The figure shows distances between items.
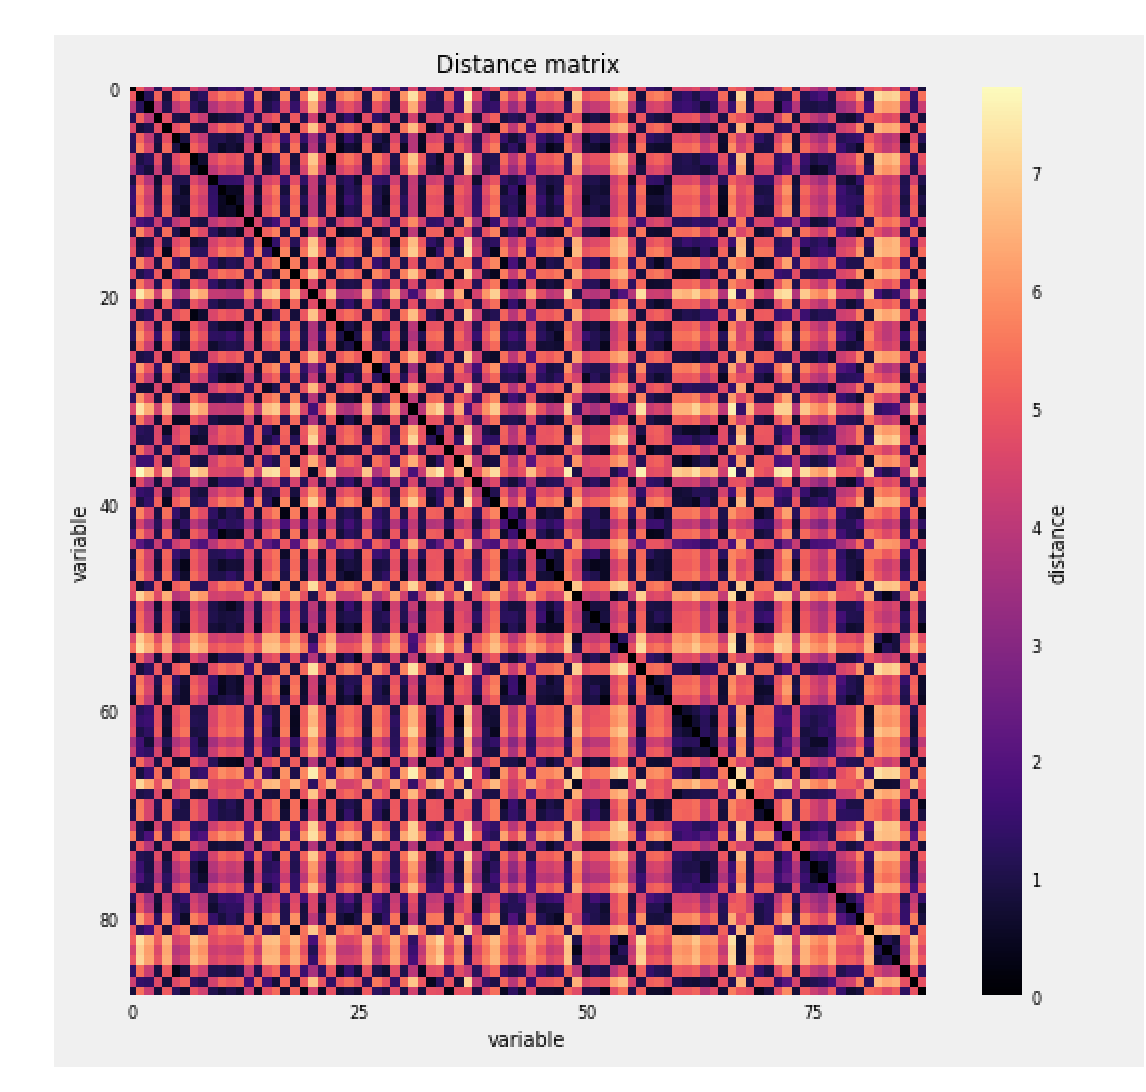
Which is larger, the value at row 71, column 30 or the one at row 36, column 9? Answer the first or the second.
the first
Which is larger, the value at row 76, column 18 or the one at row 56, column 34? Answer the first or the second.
the first
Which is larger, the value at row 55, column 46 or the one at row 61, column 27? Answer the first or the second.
the second
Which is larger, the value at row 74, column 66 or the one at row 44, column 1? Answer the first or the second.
the second
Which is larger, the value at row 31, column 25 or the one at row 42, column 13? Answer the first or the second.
the first
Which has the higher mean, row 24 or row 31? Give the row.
31
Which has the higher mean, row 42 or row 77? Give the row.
77
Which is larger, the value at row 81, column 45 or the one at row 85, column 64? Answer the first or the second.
the first
